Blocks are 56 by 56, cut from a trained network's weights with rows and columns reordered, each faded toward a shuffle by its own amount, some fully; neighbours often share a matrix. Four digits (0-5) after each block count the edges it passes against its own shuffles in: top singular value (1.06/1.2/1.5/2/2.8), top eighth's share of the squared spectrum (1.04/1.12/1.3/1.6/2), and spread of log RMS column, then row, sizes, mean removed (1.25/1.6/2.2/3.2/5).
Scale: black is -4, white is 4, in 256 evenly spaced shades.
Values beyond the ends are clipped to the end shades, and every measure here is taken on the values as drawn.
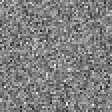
0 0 0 0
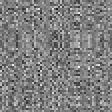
4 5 3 2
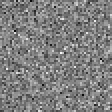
0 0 0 0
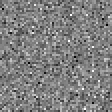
0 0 0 0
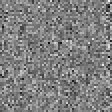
3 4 2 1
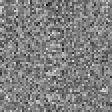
3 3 2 0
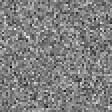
0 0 0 0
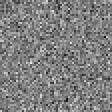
2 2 0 0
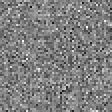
2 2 1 0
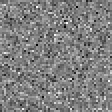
0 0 0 0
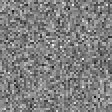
2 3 1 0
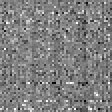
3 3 0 3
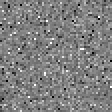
0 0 0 0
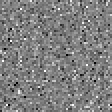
0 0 0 0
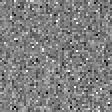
0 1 0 0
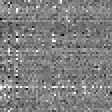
3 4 2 1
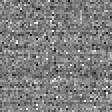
2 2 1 0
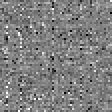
2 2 2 0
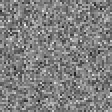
1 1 0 0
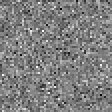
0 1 0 0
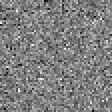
2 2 1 0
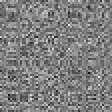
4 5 3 2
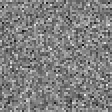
1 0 0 0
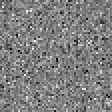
1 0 0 0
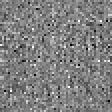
2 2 0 2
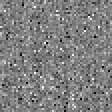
1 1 0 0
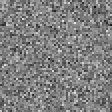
1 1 0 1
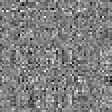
3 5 2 3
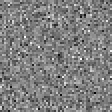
2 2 0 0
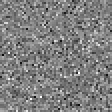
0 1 0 0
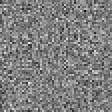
3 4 2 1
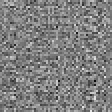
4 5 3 1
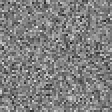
1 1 0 0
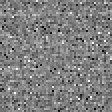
1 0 0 0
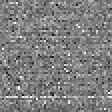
3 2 1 1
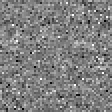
1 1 0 0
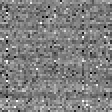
3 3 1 0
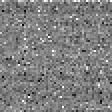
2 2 1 0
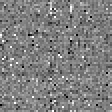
2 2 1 0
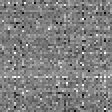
3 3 2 1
